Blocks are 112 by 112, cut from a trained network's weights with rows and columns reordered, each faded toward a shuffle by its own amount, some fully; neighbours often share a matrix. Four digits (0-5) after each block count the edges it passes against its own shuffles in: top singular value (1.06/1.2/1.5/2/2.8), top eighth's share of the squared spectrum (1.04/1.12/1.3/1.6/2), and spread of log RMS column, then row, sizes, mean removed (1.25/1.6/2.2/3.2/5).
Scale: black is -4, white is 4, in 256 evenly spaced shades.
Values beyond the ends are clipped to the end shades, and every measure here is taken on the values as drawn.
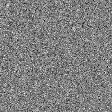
3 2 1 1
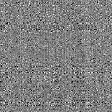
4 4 1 3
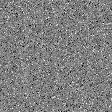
0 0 0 0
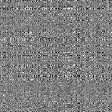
4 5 2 4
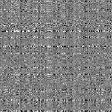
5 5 2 4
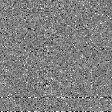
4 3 1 2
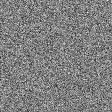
0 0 0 0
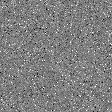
0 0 0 0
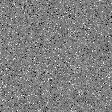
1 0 0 0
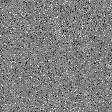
1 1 0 0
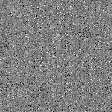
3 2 0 1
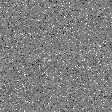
0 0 0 0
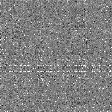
3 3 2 2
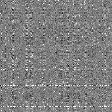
4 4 3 2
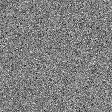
1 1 0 0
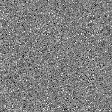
3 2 1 1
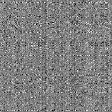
3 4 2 3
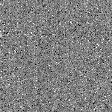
2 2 0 1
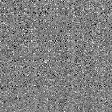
3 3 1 3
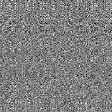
4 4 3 3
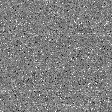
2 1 0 0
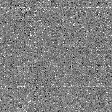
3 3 2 1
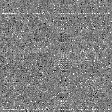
3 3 2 2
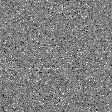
1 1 0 0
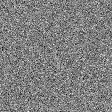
1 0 0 0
